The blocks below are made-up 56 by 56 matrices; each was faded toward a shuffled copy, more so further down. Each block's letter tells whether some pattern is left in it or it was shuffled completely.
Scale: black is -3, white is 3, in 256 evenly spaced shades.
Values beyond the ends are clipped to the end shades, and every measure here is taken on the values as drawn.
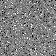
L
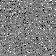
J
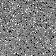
L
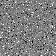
J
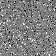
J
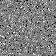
L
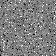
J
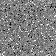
L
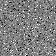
L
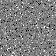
L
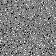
L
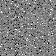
J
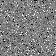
L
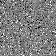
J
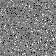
L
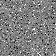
L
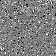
J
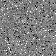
J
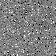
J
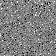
L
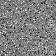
J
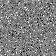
L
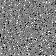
L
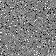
J
